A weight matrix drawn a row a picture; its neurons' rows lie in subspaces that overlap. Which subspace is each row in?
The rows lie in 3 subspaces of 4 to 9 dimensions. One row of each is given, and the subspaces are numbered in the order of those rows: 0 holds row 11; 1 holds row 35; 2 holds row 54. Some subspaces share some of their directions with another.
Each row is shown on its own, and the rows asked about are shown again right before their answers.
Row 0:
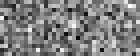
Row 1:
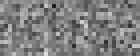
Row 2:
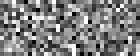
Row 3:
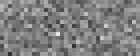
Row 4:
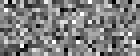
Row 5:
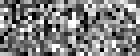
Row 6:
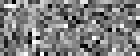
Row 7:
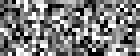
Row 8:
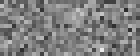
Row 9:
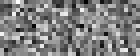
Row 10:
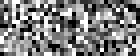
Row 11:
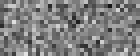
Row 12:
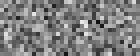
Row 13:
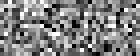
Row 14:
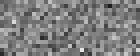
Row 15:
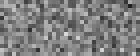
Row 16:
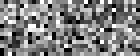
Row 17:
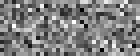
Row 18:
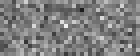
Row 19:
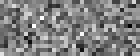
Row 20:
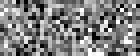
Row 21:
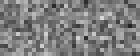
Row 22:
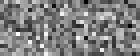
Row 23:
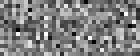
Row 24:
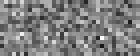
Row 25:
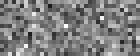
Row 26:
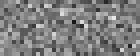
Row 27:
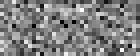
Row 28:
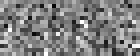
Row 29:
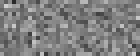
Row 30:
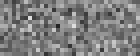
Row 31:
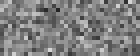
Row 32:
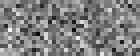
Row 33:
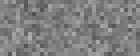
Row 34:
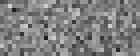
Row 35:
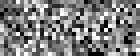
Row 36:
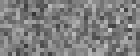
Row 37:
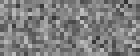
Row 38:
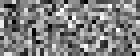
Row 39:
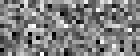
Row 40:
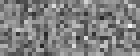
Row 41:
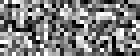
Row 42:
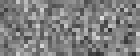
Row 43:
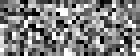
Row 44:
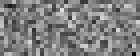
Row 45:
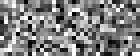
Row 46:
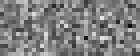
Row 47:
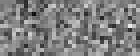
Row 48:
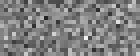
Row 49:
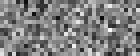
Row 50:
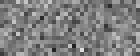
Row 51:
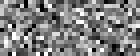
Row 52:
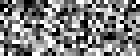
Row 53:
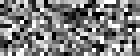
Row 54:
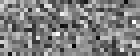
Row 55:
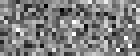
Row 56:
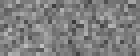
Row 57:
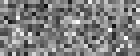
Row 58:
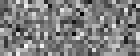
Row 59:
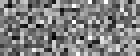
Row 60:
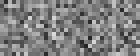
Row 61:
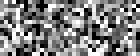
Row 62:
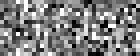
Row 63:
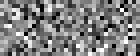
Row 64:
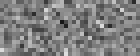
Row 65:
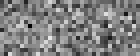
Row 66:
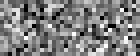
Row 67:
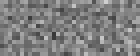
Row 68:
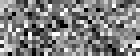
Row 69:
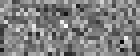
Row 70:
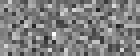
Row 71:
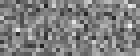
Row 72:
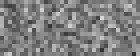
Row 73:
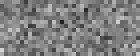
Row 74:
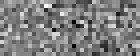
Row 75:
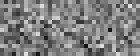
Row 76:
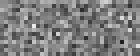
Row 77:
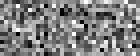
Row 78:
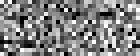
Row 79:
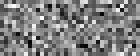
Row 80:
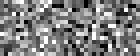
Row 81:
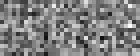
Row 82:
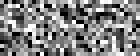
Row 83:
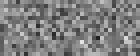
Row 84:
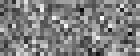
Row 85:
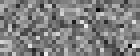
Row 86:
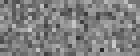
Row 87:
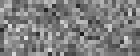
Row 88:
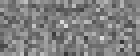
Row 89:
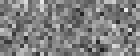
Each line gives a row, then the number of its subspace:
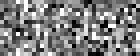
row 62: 1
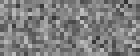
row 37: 1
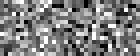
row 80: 2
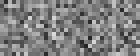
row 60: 2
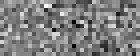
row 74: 2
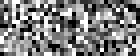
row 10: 0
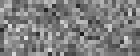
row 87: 2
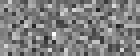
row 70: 2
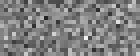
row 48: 2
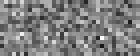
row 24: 2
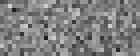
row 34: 2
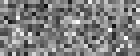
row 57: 1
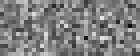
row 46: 1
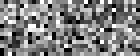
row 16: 1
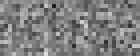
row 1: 2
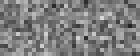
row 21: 1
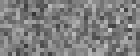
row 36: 0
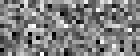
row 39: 1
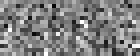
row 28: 2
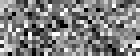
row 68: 2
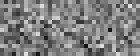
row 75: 2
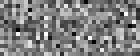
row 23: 2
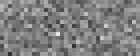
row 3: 2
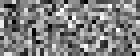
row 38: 0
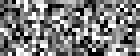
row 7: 1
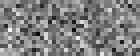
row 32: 2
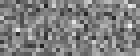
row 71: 0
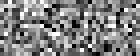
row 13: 2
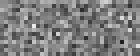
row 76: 2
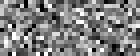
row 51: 2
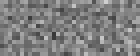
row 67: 2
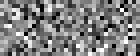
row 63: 0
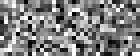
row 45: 0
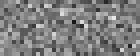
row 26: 2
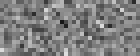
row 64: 2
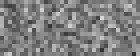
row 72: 0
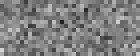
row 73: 2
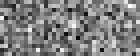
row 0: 0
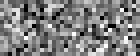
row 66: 0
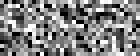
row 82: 1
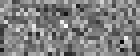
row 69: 2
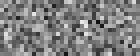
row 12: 2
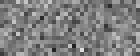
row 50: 0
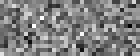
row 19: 0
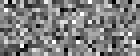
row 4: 2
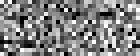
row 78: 2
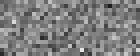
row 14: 0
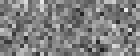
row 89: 2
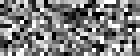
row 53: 2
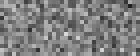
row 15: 0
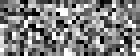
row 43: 1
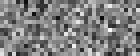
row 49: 0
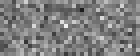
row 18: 1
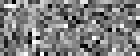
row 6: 0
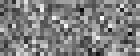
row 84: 1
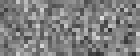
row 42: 1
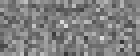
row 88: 1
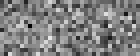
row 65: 2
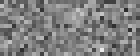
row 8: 2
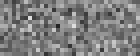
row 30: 0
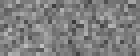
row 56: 2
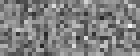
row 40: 1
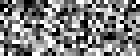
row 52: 2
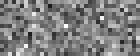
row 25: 2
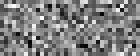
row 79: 0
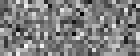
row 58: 2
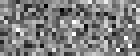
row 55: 1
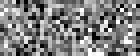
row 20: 1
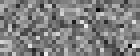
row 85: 2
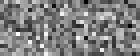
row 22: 1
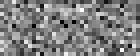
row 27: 1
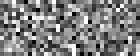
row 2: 0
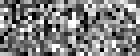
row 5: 0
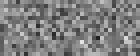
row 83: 1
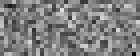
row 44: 0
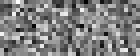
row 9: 2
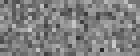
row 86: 0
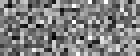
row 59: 2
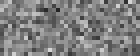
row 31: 2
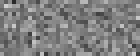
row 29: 0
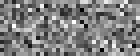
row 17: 1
